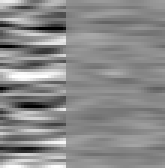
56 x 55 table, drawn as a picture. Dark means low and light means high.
Mirror symmetry: none. Seam: vertical, 40% of the way across, the right part calmer. Grain: streaks across. Slope: none. Histogram: heavy tails on both sides.
